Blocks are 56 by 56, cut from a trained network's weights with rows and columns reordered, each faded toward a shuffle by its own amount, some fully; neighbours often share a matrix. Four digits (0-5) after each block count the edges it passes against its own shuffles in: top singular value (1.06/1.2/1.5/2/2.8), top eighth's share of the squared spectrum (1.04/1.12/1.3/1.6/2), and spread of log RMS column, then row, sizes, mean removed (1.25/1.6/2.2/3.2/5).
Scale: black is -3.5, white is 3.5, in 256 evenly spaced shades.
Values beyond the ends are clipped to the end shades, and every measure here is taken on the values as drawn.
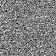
1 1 0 0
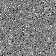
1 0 0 0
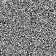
1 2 0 0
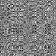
4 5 3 2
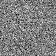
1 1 0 0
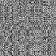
4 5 3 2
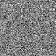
3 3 1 0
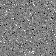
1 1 0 0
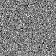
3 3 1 0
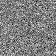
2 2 0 0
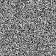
0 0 0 0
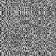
4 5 3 1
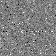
2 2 0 0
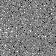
0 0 0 0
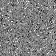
0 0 0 0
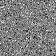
0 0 0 0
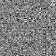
3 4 1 2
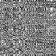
4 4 2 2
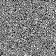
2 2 0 0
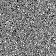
0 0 0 0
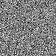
1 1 0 0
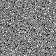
0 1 0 0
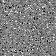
0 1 0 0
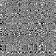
4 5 2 3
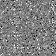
2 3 1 1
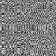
4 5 3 2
